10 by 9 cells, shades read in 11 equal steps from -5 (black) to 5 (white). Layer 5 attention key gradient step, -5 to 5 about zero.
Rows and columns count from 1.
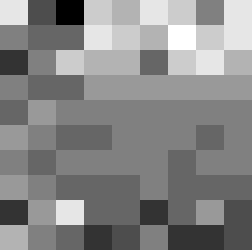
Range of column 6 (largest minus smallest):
7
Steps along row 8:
down down same same up down same same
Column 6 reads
4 2 -1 1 0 0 0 0 -3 0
